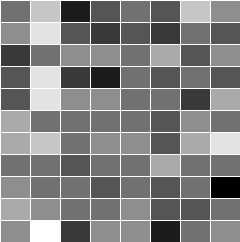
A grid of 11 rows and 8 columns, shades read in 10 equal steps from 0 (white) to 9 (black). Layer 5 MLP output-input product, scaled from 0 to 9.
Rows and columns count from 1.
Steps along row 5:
down up same up same up down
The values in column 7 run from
2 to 7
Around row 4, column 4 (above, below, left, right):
4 4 7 5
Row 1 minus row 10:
2 -2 3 1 1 0 -4 -1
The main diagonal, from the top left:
5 1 4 8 5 6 3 5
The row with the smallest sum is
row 7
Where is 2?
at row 1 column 2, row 1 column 7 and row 7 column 2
